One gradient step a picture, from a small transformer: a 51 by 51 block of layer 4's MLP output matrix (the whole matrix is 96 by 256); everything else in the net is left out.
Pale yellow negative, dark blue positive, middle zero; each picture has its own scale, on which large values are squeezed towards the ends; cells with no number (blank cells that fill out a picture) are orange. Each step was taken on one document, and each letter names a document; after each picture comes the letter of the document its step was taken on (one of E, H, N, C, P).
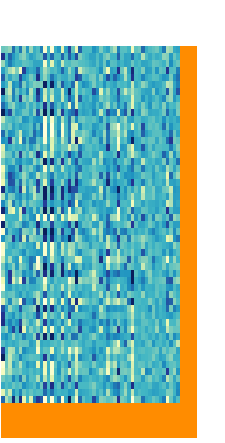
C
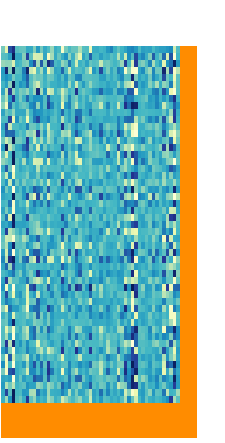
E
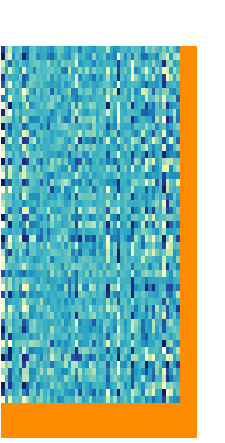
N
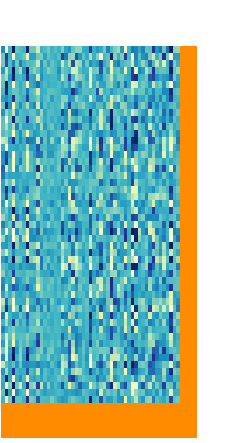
E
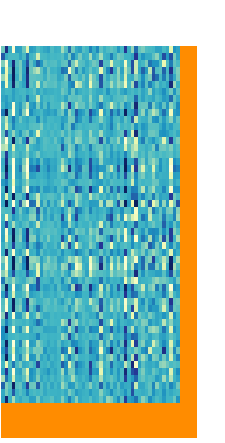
E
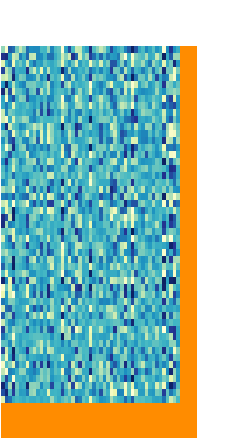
E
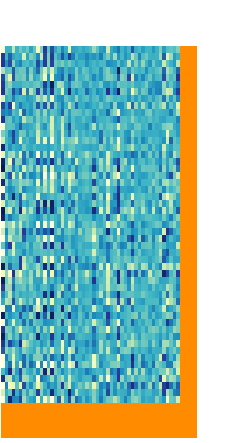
C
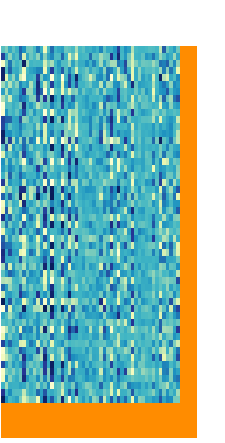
C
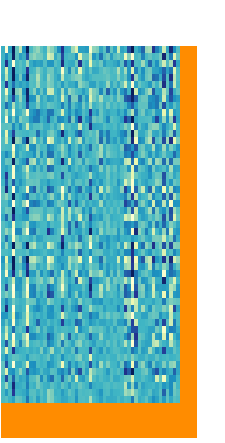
E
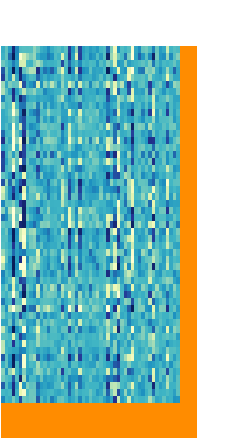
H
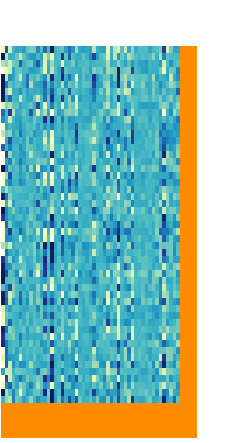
C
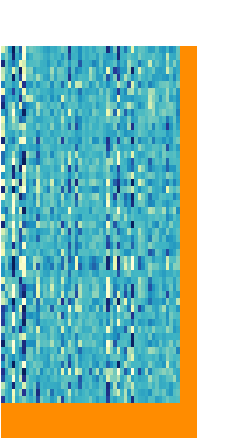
H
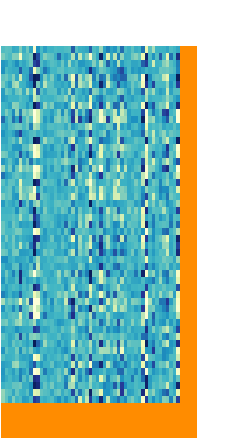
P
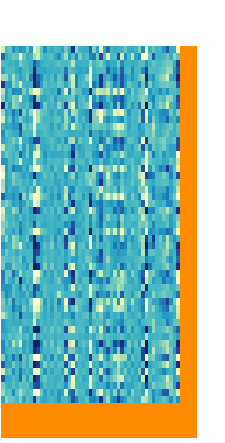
P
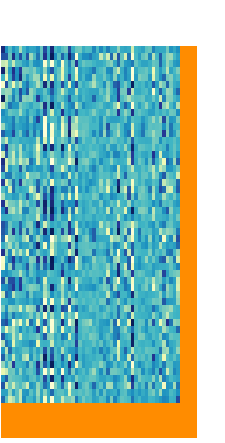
C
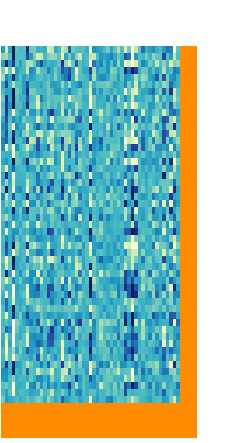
E
